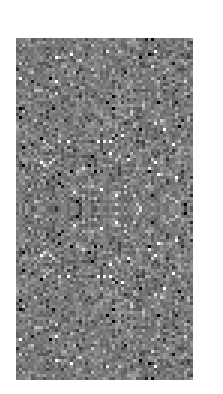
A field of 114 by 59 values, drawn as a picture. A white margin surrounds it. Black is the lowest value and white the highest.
Histogram: heavy tails on both sides. Average level on the scale: 50%. Slope: none. Grain: fine. Odd rows or columns: none. Mirror symmetry: top to bottom. Seam: none. Stripes: none.
